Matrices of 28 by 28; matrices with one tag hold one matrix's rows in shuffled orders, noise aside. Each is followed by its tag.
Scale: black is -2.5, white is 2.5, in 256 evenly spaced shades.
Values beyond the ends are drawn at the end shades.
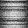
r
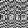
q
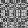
q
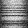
r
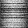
r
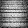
r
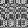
q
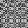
q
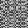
q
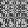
q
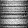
r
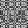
q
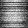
r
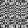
q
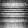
r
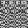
q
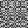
q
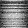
r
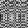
q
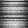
r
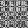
q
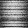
r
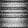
r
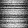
r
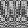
q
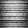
r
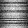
r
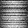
r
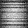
r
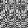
q
